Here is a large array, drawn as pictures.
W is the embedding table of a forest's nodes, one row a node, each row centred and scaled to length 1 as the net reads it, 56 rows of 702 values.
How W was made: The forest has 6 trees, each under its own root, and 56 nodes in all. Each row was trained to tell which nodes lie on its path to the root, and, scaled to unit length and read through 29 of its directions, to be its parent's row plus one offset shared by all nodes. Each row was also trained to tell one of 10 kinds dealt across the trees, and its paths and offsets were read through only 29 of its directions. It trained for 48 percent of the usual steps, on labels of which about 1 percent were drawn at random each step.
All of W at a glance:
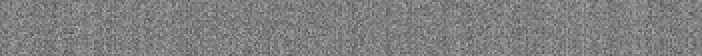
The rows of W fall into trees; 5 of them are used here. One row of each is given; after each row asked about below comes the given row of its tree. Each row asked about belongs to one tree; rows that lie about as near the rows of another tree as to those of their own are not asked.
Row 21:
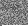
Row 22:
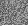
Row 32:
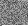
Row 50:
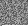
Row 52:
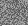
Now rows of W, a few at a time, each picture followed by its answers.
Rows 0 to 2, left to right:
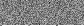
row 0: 21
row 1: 32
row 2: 32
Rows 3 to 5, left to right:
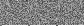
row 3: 50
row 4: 50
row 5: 50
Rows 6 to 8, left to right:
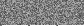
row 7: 21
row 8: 50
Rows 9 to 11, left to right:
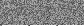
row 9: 52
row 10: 50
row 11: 21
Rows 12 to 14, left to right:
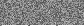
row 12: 32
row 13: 32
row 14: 50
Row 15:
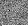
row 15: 32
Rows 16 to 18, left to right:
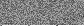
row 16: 21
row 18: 32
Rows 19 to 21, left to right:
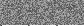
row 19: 21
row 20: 22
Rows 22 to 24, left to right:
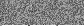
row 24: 52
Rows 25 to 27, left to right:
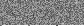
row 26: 52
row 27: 50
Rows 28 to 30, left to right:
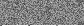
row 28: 21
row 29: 50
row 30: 21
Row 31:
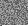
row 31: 21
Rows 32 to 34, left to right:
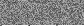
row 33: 50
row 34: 52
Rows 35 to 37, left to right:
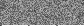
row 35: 22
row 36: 32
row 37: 22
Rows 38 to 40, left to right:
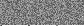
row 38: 21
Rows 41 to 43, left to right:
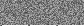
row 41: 50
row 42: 32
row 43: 21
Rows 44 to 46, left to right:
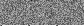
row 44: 21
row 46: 21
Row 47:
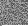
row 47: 50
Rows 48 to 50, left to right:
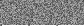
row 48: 32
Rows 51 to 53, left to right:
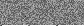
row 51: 50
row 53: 32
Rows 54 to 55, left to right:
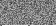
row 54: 50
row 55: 21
